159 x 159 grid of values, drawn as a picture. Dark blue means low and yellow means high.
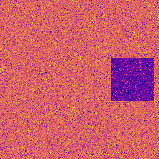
Stripes: none. Odd patch: lower, in the middle right. Ninth with the lowest average: middle right.
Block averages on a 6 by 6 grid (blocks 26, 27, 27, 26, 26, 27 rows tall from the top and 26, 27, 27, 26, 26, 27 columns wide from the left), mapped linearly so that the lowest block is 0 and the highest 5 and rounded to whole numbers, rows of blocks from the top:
5 5 5 5 5 5 / 5 5 5 5 5 5 / 5 5 5 5 0 0 / 5 5 5 5 0 0 / 5 5 5 5 5 5 / 5 5 5 5 5 5
